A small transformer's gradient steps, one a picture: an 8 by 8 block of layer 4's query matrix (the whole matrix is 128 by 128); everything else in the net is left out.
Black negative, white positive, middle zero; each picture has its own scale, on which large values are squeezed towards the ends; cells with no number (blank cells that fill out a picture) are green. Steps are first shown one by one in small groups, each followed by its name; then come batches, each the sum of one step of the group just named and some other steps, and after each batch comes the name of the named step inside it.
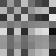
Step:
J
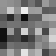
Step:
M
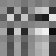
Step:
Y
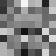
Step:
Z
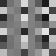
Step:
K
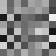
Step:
M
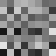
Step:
Z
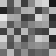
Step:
Y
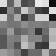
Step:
Z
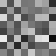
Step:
J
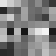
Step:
Y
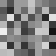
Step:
J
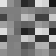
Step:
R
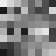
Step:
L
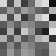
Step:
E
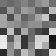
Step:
R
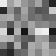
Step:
L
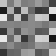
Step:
L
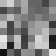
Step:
L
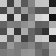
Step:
E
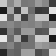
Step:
L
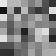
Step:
L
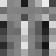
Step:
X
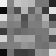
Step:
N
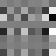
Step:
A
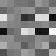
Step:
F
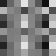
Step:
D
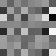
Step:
A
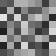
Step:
D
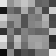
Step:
N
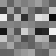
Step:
F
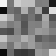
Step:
N
